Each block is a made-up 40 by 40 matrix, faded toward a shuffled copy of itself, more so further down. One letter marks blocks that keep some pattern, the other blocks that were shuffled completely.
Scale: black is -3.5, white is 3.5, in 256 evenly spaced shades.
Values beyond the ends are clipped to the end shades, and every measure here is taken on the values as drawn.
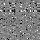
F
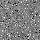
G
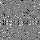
F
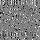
F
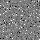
G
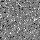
G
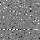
F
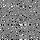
F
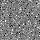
G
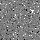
G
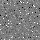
G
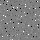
G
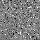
G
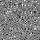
F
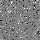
G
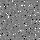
G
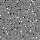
G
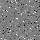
G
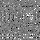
F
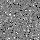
G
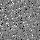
G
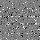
F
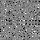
F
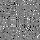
F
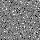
G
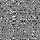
F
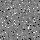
G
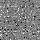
F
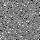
G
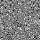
F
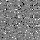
F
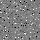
G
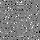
F
